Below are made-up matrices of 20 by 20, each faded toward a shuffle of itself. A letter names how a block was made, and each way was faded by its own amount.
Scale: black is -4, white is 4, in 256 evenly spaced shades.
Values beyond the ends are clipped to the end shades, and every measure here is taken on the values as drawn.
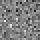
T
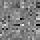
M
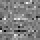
M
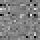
M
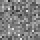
T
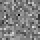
T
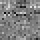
M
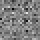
M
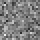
T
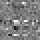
M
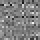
M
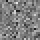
T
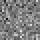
T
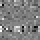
M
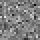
T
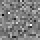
T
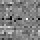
M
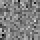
T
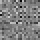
M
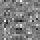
M
